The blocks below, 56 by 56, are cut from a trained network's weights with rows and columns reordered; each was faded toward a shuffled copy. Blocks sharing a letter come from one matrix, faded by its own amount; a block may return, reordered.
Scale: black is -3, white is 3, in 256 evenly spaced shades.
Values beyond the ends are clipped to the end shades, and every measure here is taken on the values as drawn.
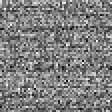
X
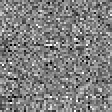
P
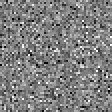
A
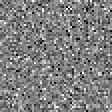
A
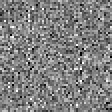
P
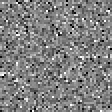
A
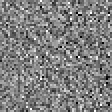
P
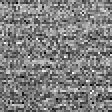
X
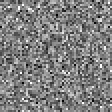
P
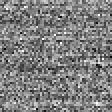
X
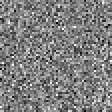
P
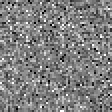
A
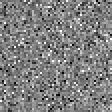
A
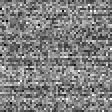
X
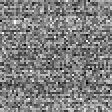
X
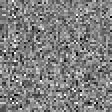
P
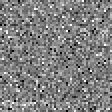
A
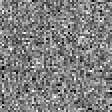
P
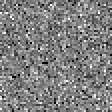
A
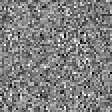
P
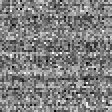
X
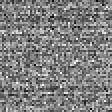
X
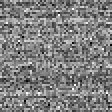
X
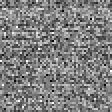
X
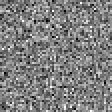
P
